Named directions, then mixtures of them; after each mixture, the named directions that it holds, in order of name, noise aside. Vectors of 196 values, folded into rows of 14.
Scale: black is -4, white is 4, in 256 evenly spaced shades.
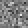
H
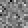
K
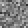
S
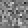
H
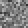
S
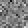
K, S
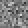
H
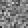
H, S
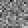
H, K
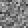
S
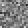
S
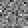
H, K
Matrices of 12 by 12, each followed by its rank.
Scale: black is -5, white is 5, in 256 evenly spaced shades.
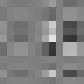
one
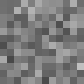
full rank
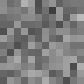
full rank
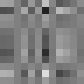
one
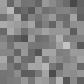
full rank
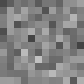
full rank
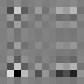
one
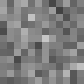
full rank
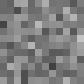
full rank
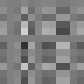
one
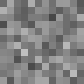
full rank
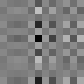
one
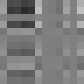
one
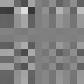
one
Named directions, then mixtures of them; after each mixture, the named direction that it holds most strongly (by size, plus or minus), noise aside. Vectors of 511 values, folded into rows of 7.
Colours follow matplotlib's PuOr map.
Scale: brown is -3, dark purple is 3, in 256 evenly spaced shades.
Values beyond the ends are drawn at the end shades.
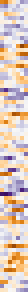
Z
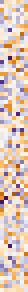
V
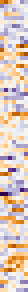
Z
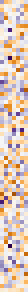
V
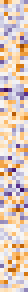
Z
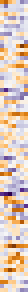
Z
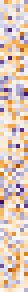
V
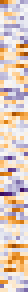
Z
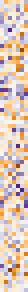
V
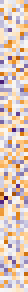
V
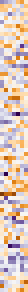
Z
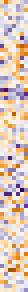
Z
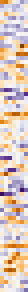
Z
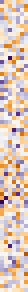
V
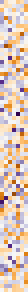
V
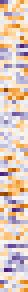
Z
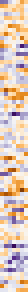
Z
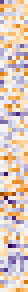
Z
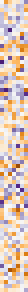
V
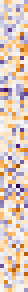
V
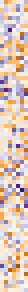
V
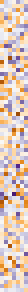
V
